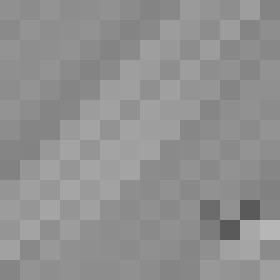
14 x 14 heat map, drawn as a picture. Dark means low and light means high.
Roughest part: bottom right. Grain: diagonal, up to the right. Slope: none. Odd patch: rougher, in the bottom right.
